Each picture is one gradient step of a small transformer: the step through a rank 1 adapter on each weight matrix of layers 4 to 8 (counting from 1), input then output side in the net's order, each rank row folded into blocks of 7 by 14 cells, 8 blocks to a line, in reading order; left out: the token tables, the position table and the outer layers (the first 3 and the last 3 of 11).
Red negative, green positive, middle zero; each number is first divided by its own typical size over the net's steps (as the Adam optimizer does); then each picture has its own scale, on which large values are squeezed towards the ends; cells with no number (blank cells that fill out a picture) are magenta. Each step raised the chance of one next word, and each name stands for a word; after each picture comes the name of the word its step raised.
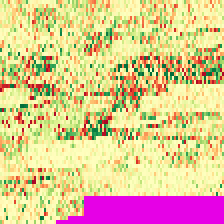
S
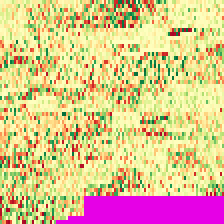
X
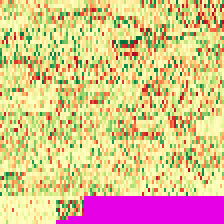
S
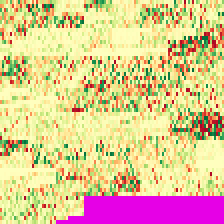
S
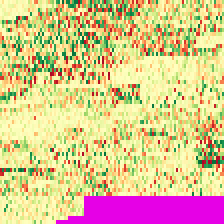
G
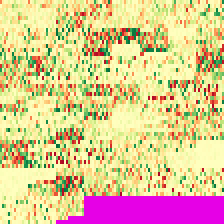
S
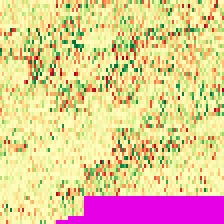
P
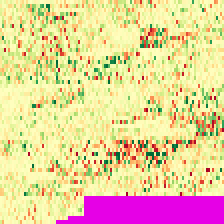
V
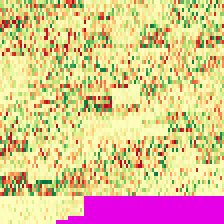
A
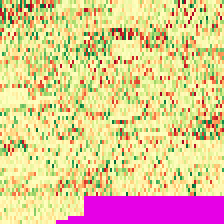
G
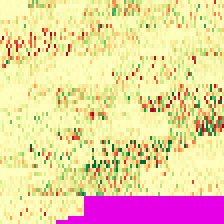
V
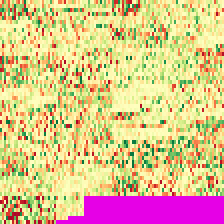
X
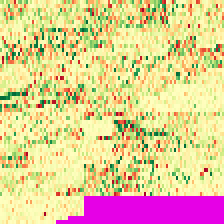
P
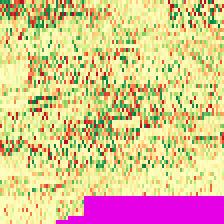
S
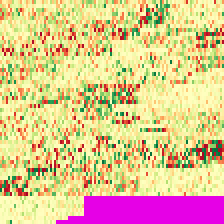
A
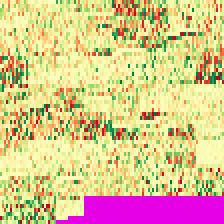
X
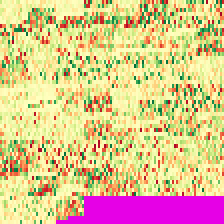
A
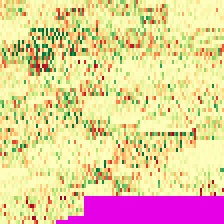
P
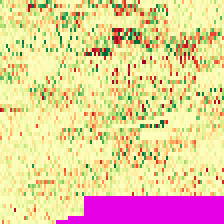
G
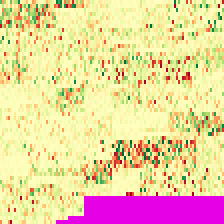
V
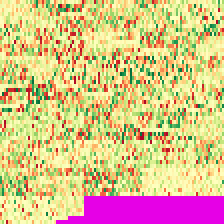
A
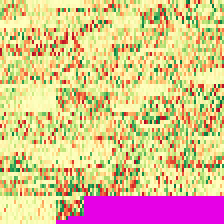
A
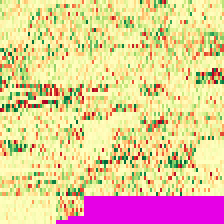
P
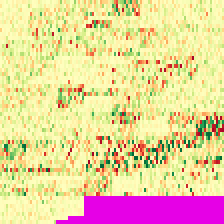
V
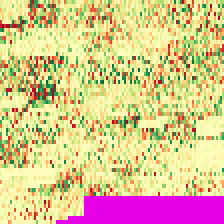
S
